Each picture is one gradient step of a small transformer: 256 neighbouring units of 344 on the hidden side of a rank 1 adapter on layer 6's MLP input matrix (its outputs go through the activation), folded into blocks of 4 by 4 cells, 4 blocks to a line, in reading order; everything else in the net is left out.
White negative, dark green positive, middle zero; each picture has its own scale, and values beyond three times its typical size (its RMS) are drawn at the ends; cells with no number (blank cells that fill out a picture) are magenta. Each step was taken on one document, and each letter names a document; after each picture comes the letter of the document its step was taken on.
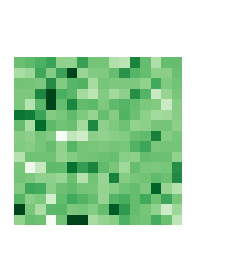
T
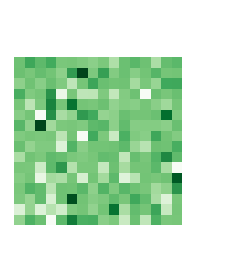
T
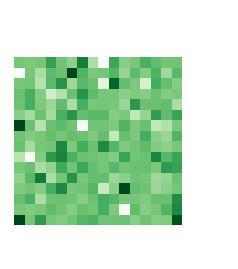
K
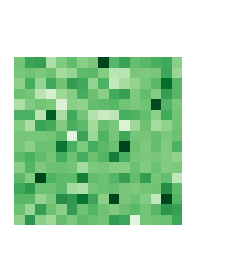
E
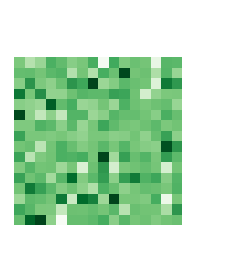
E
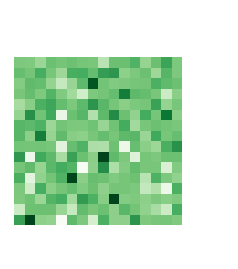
E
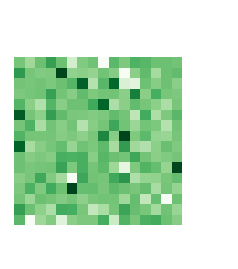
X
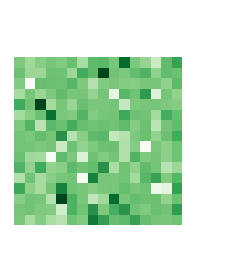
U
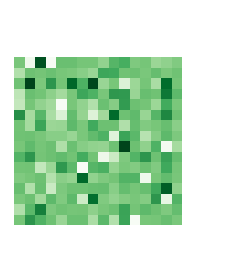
E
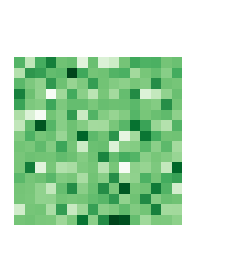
T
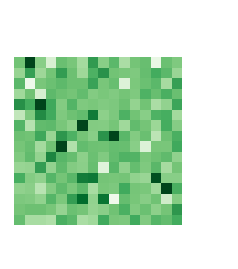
U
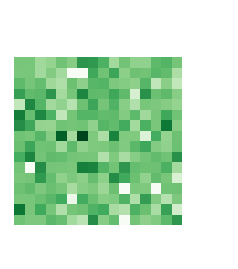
T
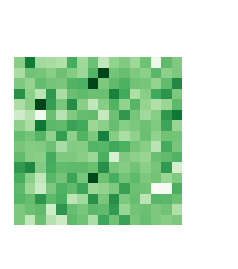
U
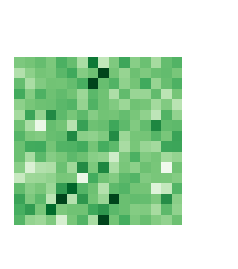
U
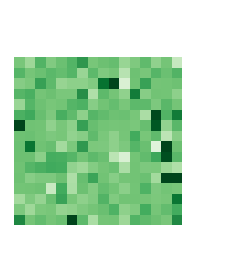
K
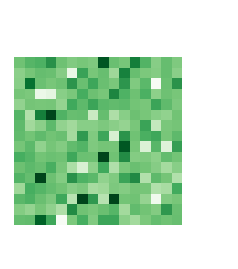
E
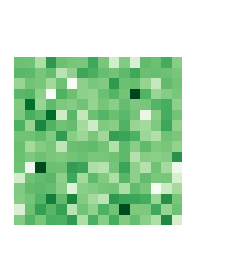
T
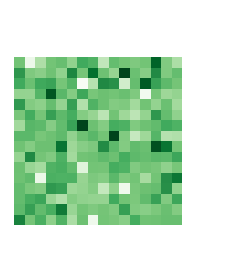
K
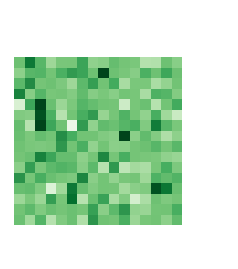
U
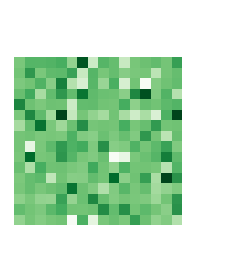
K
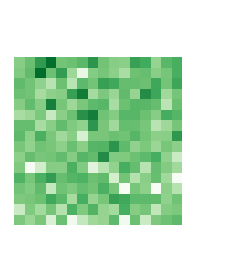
T
